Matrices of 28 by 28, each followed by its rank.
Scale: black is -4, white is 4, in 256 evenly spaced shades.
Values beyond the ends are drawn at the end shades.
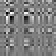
two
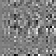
three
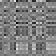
two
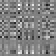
two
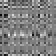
two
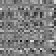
three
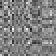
three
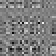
three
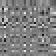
three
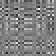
two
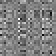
three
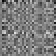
three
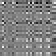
two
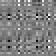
two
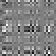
two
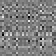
three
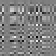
two
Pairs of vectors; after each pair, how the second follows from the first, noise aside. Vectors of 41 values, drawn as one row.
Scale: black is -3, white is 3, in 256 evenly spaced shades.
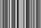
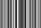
negated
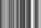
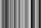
negated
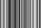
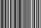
sign-scrambled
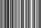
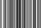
wrapped around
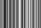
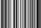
wrapped around
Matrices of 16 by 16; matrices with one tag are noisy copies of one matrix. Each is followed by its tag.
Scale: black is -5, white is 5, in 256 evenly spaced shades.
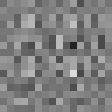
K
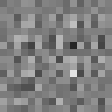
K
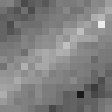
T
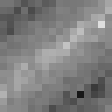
T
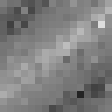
T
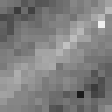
T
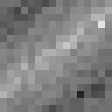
T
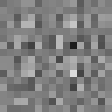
K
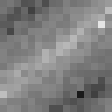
T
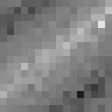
T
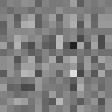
K
